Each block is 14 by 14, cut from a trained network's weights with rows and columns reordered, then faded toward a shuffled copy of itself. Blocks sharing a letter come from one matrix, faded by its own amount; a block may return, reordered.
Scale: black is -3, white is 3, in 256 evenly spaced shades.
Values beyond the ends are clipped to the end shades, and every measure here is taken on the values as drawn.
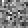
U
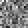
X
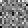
X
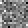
U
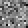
U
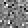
U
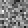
X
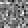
U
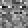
X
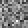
X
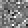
U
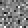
U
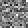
X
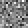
U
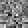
X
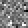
U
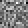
X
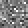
U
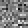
X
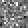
U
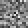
X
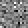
U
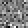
U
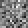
X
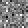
U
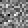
X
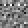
X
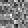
X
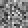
U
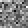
X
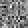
X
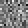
X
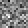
X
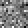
U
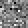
U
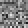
X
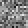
U
